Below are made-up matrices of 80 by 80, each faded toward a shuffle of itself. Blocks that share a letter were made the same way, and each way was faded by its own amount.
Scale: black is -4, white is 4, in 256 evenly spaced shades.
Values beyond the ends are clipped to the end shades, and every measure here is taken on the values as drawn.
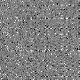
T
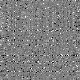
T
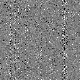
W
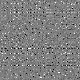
T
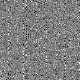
W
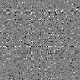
T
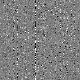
W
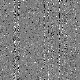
W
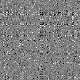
T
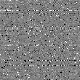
T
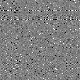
T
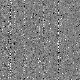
W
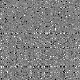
T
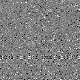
T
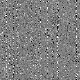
W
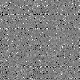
T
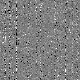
W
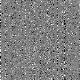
W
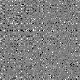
T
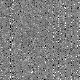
W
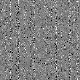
W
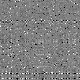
T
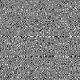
T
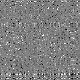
T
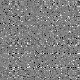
T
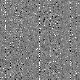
W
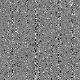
W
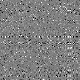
T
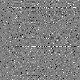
T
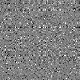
T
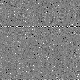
T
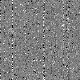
W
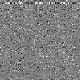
T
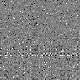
T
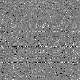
T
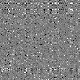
T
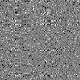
T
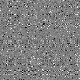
T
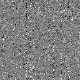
W
